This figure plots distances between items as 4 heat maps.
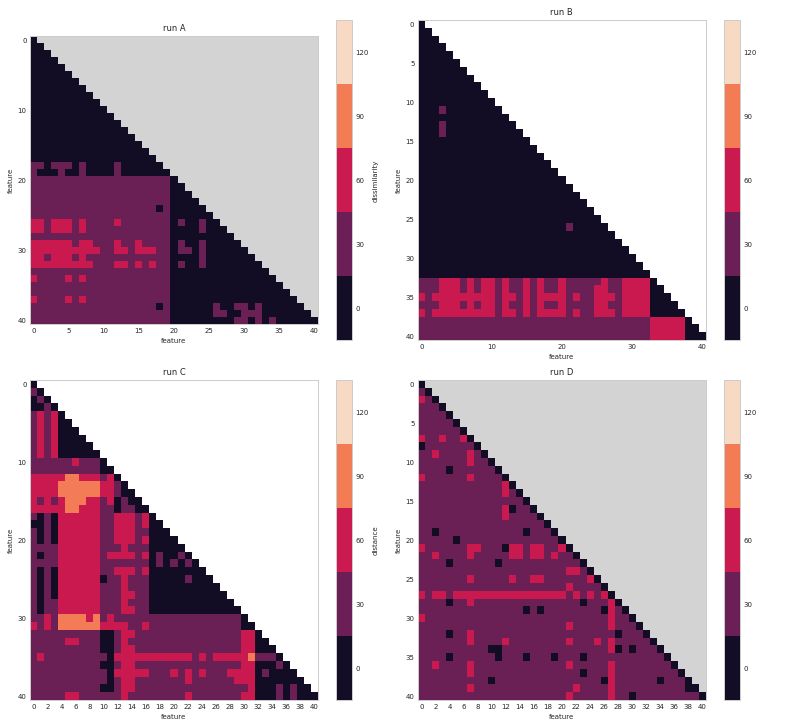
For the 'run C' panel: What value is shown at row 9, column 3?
60
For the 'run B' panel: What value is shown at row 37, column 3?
60
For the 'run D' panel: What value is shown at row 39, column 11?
30
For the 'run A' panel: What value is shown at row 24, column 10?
30
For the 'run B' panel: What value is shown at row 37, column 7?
60
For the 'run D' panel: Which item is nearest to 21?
12
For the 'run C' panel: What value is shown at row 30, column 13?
30
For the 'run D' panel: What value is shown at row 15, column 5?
30
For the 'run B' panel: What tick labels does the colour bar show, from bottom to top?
0, 30, 60, 90, 120
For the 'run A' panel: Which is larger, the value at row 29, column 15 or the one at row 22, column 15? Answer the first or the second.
the first
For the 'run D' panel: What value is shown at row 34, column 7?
30
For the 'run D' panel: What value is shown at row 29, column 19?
30
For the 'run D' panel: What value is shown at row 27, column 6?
60
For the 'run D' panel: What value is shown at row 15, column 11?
30
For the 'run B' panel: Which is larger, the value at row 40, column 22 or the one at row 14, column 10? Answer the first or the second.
the first
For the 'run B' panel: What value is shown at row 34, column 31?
60
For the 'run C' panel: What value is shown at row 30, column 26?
30
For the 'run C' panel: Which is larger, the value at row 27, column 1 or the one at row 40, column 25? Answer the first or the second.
the second
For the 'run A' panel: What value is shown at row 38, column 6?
30
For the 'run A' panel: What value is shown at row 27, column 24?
30
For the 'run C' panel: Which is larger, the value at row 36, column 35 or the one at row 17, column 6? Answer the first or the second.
the second
